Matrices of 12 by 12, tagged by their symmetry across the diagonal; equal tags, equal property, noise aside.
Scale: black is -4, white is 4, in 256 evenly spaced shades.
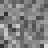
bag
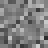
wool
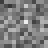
bag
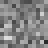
bag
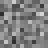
wool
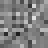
wool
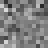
wool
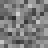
bag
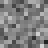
wool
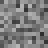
bag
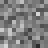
bag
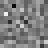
wool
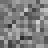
wool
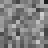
bag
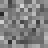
bag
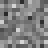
wool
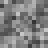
wool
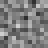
wool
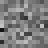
bag
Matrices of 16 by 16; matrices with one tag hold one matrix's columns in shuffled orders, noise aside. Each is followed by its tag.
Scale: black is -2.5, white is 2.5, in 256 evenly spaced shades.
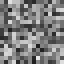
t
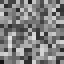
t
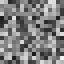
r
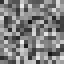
r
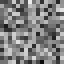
t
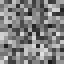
t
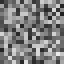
t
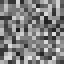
r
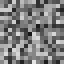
t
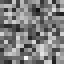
t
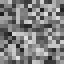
t
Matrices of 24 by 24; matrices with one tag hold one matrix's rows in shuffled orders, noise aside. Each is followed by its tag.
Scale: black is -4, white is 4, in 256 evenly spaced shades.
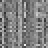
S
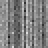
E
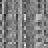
S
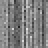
E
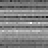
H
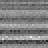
H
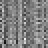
S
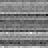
H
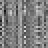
S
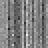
E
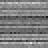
H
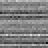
H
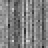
E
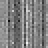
E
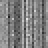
E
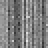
E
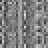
S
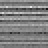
H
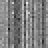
E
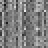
S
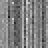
E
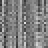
S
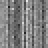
E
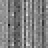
E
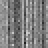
E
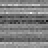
H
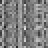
S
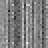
E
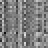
S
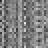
S
